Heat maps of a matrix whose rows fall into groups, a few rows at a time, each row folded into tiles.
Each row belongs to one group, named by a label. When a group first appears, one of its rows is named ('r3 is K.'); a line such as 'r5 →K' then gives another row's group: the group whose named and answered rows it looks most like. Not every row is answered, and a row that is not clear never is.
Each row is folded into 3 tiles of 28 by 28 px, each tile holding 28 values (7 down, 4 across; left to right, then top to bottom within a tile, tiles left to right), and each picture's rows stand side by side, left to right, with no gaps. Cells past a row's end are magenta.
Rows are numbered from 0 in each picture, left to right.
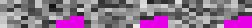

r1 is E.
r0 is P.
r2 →P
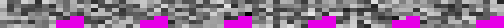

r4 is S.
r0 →E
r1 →E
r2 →E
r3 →S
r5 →E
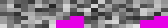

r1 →S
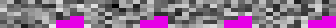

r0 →E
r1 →P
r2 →S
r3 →P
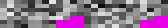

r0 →P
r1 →E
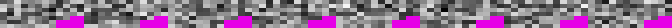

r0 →S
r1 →S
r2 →P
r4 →P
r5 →P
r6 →E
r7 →E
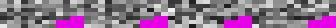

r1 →S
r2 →S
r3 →S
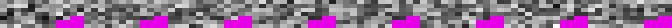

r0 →S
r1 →S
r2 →S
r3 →E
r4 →E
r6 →P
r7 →S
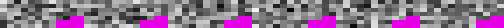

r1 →S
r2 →P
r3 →P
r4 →P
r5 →E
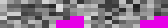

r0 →E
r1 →P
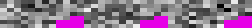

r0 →P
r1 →S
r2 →P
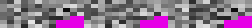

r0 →S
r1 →S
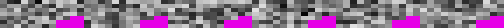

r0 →E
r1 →E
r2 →S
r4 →E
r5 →P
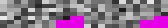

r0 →E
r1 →P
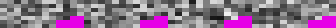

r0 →E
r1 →E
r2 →S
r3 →S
